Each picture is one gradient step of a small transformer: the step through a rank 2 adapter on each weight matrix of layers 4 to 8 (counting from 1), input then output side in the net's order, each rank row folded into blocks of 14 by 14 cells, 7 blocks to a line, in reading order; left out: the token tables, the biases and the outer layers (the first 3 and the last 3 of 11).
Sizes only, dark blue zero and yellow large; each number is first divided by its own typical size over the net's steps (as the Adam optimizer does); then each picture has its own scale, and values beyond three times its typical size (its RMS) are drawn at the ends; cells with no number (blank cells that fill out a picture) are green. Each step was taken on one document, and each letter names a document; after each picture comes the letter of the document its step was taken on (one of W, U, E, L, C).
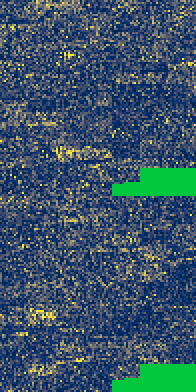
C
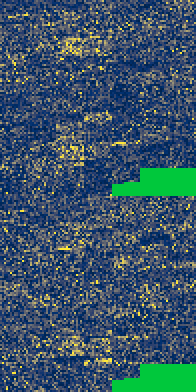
C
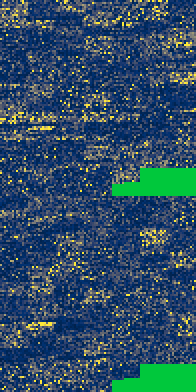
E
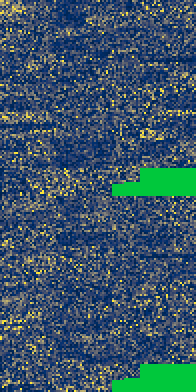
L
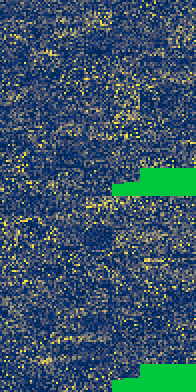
L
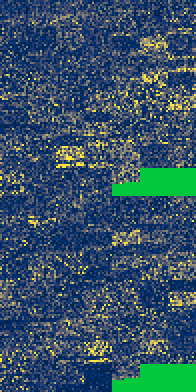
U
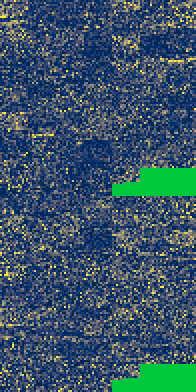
L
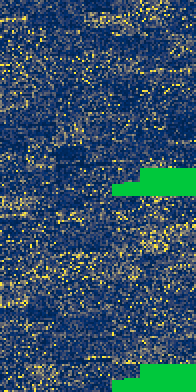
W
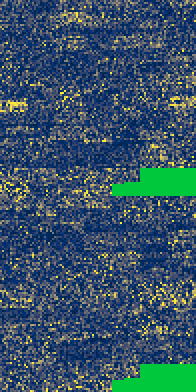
U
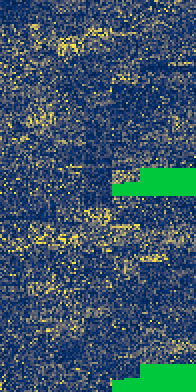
C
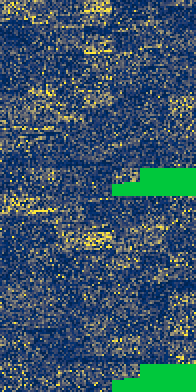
U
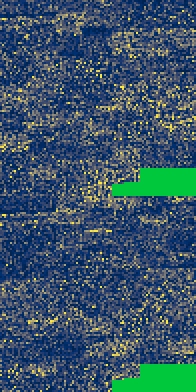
U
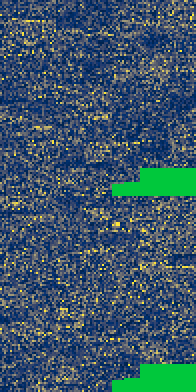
L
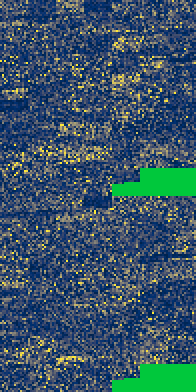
L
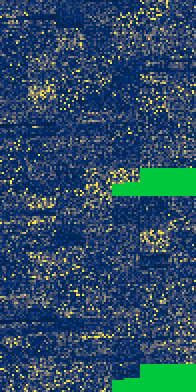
E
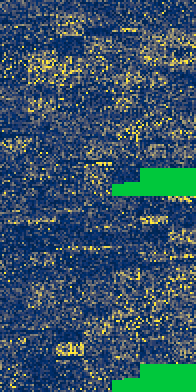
U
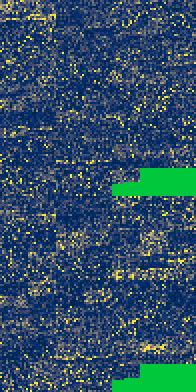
E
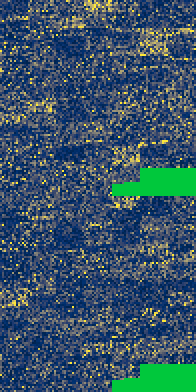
U
